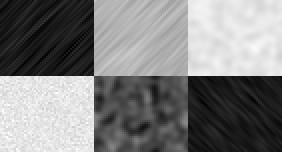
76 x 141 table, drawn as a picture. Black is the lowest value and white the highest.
It is made of 2 by 3 panels. Panel 1,1: very low, slanting up to the right, faint in contrast. Panel 1,2: high, slanting up to the right, faint in contrast. Panel 1,3: very high, blotchy, faint in contrast. Panel 2,1: very high, fine-grained, faint in contrast. Panel 2,2: low, blotchy. Panel 2,3: very low, slanting down to the right, faint in contrast.
